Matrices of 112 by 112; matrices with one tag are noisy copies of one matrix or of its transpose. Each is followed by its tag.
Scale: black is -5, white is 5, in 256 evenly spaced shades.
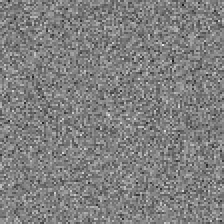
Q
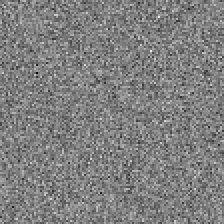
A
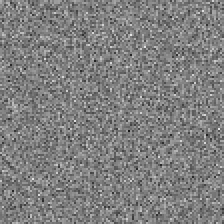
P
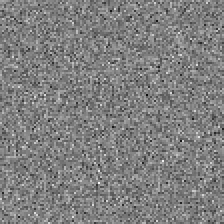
P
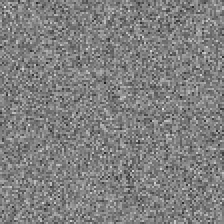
A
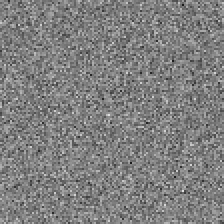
Q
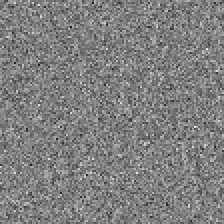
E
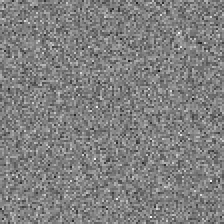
P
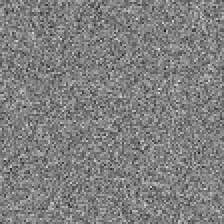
E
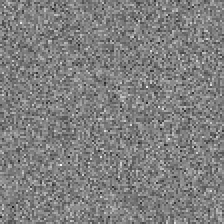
A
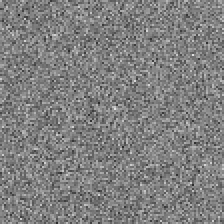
Q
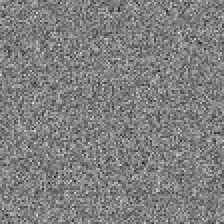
P
